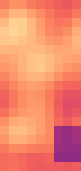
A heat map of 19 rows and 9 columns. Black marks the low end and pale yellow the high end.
In the bottom right lies a patch that is lower than the rest. The bottom right is the roughest part. The values are skewed, with a long tail toward low values. The bottom right is the ninth with the lowest average. The top left is the ninth with the highest average.
